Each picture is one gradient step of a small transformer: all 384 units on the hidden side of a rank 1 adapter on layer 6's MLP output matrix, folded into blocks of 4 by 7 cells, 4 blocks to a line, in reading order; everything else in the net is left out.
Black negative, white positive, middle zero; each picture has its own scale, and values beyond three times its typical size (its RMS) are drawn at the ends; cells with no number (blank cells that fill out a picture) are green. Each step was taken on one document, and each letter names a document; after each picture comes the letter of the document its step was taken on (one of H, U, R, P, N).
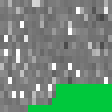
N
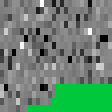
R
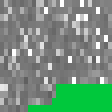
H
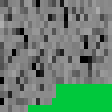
R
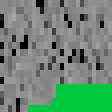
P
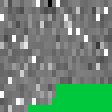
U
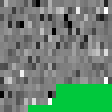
U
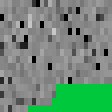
U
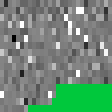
U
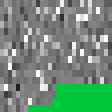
H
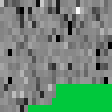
N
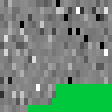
U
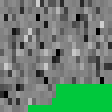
H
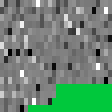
N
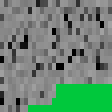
P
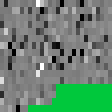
P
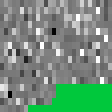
H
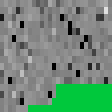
N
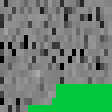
P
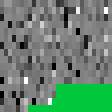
U
